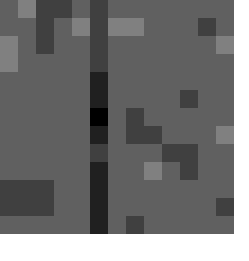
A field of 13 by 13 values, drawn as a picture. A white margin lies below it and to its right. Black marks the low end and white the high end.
The values are skewed, with a long tail toward low values. The grain runs up and down. Column 6 differs from the columns beside it. The middle left is the calmest part.
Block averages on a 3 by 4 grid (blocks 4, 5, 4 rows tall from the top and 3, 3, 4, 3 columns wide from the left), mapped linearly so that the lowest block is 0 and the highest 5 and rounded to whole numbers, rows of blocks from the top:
4254 / 4034 / 1043
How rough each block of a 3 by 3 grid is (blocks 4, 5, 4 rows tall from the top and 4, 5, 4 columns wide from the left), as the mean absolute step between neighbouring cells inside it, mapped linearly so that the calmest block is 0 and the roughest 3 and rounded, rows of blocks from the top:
221
031
131
